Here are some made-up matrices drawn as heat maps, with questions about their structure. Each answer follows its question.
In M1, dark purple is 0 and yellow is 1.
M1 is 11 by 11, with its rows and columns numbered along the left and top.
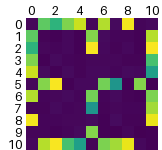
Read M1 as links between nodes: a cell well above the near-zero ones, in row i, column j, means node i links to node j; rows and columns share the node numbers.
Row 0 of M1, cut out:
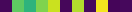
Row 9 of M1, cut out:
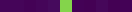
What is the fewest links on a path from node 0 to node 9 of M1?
3
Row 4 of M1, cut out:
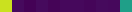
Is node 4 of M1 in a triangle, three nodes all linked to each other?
no
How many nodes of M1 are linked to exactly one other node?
1
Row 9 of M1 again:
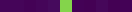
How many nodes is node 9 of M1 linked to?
1
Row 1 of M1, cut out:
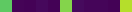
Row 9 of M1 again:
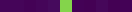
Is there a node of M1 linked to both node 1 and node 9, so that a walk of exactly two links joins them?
yes
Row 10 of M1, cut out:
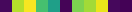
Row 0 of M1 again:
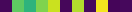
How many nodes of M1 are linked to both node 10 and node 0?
6
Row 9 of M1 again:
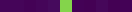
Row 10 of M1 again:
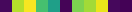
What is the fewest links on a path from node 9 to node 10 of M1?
3
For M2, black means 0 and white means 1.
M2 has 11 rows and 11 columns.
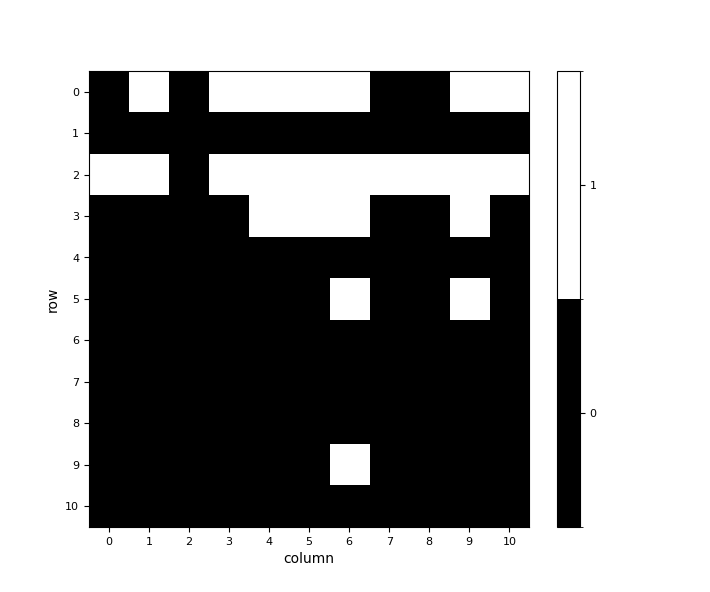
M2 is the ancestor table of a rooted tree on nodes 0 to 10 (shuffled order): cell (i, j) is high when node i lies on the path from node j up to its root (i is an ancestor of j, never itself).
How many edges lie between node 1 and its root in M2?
2
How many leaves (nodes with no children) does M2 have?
6
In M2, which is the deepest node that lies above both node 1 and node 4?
0
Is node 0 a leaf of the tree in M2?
no
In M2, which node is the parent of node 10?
0
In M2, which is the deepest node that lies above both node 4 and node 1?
0
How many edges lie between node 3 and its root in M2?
2
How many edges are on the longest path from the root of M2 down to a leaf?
5
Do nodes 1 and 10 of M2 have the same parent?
yes
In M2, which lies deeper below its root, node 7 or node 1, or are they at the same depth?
node 1
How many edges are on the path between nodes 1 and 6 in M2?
5
